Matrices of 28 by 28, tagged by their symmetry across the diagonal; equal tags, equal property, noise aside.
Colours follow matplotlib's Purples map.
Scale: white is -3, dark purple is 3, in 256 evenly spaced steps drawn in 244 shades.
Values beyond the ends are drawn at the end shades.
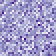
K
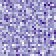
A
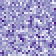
A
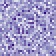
K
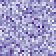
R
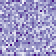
R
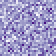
K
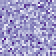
A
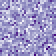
K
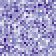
K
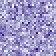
R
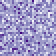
A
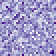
K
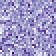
R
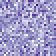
R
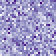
A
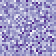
K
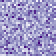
R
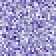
A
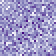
K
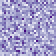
R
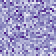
R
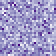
A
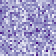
R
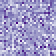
A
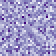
A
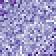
K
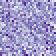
A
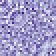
K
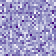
R
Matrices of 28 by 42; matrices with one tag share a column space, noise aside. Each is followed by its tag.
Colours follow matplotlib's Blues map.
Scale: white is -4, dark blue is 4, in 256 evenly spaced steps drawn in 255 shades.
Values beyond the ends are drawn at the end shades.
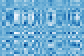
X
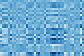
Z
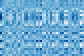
X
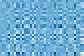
Z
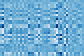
Z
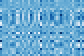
X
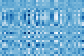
X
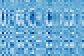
X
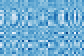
X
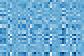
Z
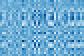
X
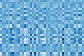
Z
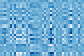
Z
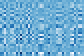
Z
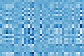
Z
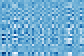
Z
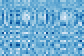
X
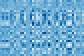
X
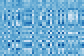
X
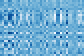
X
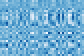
X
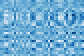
X
